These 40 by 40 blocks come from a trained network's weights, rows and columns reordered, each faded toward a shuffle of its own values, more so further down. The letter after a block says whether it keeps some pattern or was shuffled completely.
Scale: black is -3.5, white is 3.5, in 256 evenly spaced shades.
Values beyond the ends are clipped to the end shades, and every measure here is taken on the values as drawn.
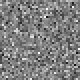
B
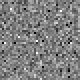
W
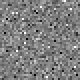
B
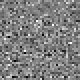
W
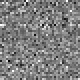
W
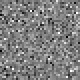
B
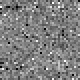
W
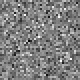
B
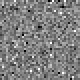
B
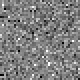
B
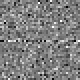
W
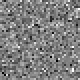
B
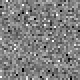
B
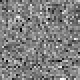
W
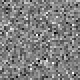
B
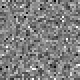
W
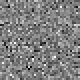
W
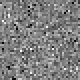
B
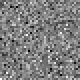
B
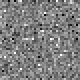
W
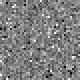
B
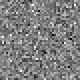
B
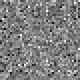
W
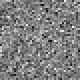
B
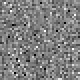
B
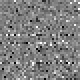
W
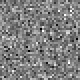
B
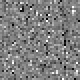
B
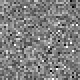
W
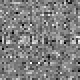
W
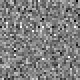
W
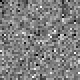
W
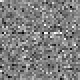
W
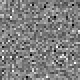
W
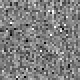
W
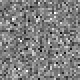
B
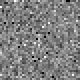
B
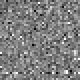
W
